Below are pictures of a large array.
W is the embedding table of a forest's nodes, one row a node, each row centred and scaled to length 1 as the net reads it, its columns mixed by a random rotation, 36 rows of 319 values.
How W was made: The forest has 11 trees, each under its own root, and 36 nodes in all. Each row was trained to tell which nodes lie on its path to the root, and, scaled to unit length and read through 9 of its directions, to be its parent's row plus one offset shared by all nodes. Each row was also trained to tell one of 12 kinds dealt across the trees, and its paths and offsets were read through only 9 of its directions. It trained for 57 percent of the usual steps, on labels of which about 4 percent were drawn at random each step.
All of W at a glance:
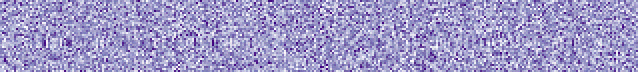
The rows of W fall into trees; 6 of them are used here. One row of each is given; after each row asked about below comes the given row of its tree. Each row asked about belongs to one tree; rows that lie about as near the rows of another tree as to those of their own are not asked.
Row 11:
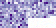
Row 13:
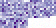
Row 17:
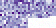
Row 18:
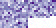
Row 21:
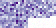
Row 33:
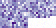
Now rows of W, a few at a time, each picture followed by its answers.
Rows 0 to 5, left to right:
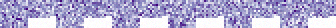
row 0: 33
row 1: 17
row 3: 33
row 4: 11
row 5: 18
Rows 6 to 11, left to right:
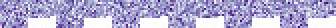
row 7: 33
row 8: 11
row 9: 17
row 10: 21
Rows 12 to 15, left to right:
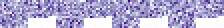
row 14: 33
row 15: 11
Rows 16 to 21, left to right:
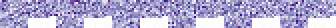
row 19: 13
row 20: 13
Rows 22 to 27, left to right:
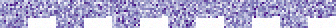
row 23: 33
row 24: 11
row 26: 17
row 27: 17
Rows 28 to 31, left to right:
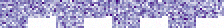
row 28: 21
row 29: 18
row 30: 17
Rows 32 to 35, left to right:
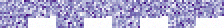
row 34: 18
